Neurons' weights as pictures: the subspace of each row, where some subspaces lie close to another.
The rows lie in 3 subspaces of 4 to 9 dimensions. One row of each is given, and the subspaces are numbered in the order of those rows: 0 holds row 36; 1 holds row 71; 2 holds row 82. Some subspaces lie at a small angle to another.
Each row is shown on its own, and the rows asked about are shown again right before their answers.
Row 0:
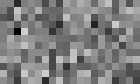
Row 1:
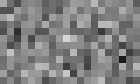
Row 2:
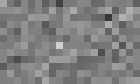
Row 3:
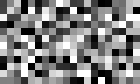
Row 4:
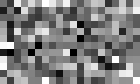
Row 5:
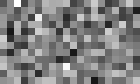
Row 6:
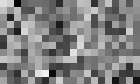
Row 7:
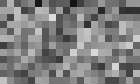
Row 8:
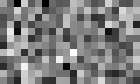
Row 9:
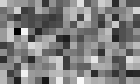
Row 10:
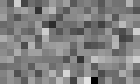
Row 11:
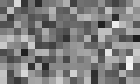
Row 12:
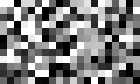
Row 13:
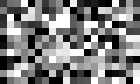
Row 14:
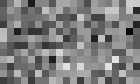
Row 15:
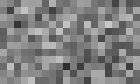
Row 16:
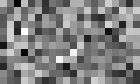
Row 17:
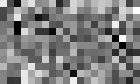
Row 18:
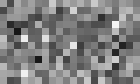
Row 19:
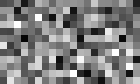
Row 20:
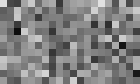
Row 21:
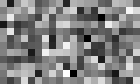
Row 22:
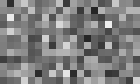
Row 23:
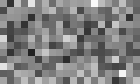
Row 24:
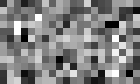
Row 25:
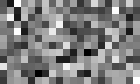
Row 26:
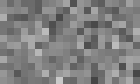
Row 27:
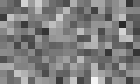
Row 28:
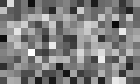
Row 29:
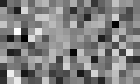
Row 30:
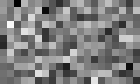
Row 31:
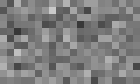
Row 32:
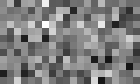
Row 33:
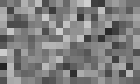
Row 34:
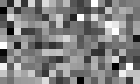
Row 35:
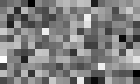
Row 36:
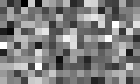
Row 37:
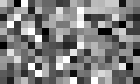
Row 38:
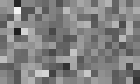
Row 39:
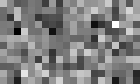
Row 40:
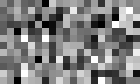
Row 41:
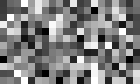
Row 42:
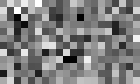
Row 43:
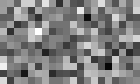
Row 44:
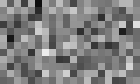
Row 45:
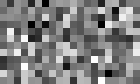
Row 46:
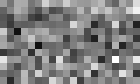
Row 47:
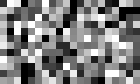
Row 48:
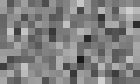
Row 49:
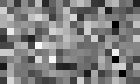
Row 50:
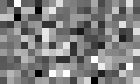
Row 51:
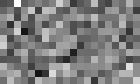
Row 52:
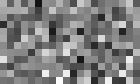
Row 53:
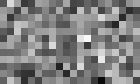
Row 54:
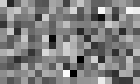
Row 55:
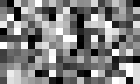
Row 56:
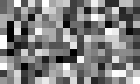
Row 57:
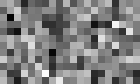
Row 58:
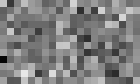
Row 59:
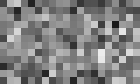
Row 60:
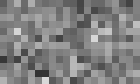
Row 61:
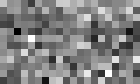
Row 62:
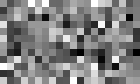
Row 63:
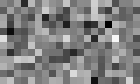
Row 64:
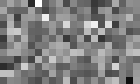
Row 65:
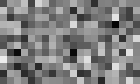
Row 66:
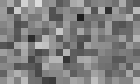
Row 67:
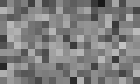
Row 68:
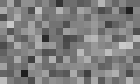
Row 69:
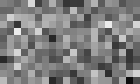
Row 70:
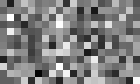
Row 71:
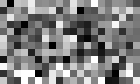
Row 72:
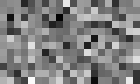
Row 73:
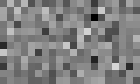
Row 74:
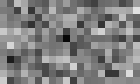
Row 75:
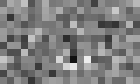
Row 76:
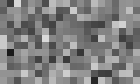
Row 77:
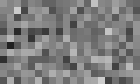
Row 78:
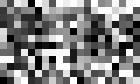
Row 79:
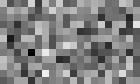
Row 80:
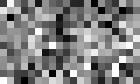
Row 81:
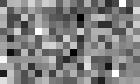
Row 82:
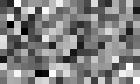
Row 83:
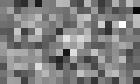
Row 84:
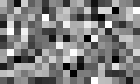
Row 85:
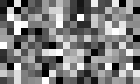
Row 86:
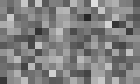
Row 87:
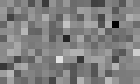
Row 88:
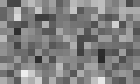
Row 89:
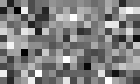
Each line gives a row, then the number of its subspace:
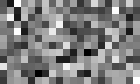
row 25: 1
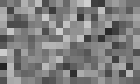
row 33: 0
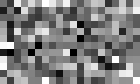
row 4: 0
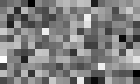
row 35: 0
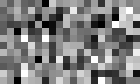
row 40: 2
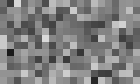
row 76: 2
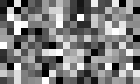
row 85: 0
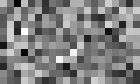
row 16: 2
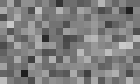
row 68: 0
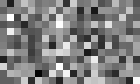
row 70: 1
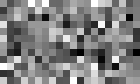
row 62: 1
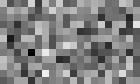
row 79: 1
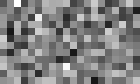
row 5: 2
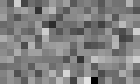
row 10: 1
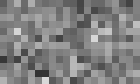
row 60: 0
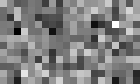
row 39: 2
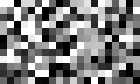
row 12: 2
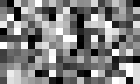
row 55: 0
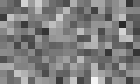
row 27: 1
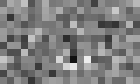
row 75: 0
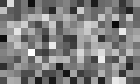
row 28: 1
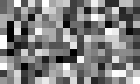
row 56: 2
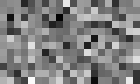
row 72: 1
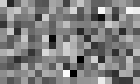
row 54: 1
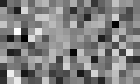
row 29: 0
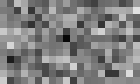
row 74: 0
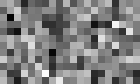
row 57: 2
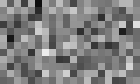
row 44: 1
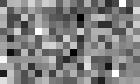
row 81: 0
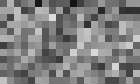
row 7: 0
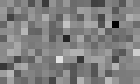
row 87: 1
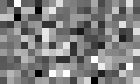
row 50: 1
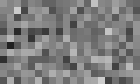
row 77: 0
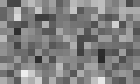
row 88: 1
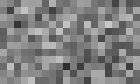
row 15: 0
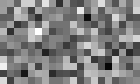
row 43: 0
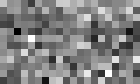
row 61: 0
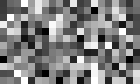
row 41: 1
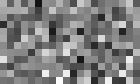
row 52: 1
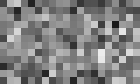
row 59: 1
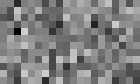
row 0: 2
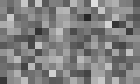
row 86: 0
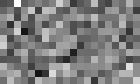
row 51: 2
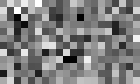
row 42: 0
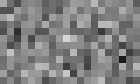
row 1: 0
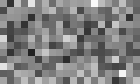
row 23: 1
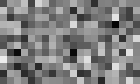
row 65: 0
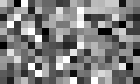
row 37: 0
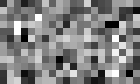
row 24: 0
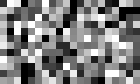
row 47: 2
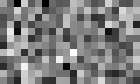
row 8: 2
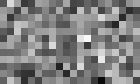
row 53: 1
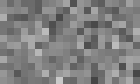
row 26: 1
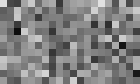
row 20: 2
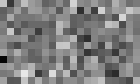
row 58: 1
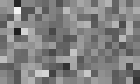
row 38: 2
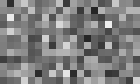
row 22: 1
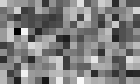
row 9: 0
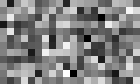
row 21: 1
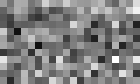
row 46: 0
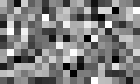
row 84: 1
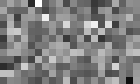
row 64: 1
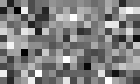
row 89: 0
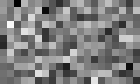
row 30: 2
